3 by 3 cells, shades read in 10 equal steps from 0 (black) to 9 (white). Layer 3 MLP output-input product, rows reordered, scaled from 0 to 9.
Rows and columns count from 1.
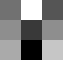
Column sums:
15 11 15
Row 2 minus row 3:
-1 2 -2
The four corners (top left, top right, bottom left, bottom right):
4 3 6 7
